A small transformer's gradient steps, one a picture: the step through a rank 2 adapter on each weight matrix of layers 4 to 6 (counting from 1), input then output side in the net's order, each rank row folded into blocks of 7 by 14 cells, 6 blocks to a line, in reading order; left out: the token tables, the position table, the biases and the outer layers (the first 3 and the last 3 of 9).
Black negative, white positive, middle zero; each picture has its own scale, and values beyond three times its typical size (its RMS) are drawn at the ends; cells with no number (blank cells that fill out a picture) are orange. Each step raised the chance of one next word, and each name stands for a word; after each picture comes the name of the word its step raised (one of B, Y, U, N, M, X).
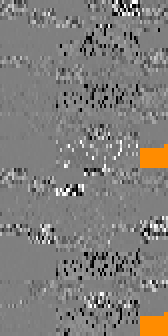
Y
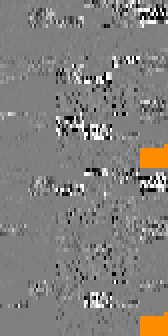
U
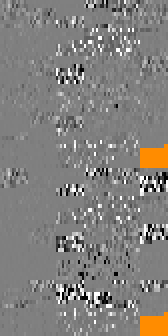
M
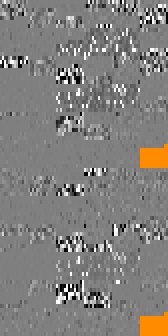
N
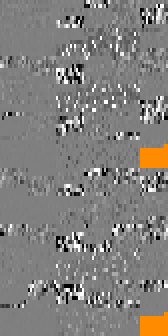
N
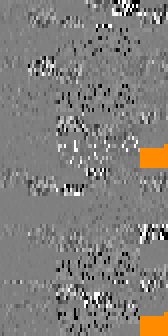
Y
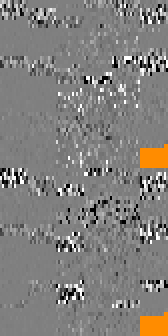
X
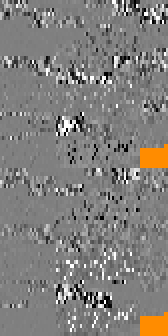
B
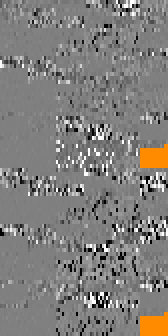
Y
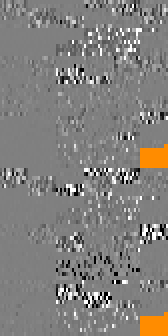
M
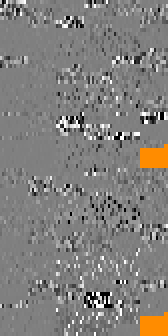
B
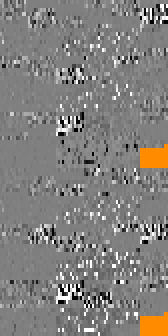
B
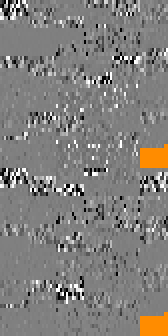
X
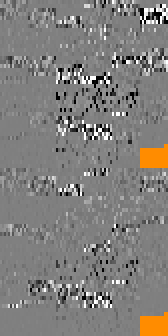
U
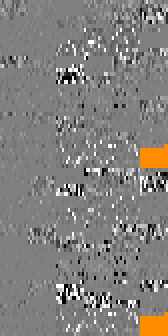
M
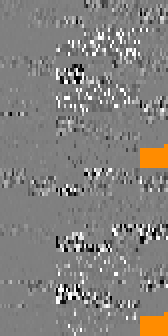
N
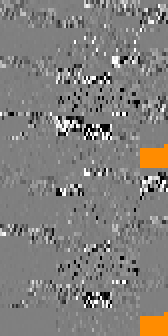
U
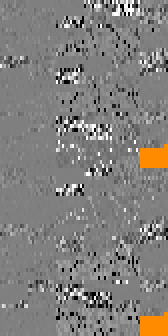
Y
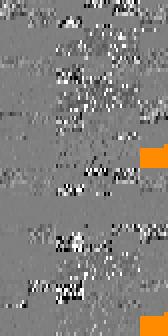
N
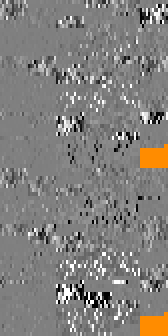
B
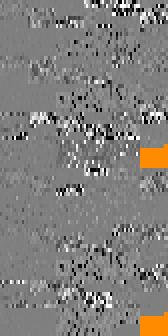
Y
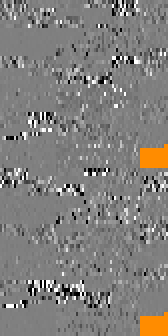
X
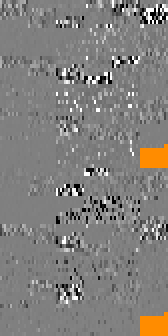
X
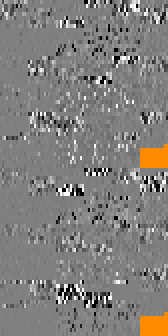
X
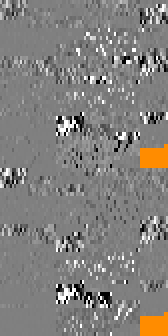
B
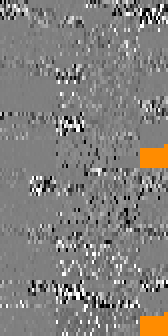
B
